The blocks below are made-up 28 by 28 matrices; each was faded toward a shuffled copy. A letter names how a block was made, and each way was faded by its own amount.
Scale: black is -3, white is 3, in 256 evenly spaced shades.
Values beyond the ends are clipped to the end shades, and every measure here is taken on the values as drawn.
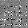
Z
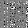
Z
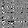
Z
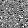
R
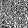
R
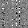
Z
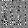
Z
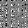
Z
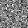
R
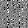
Z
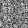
R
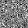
R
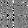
Z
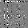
Z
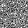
R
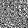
R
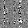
Z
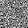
R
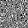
R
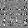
Z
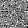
R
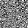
R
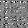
Z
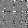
Z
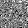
R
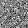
R
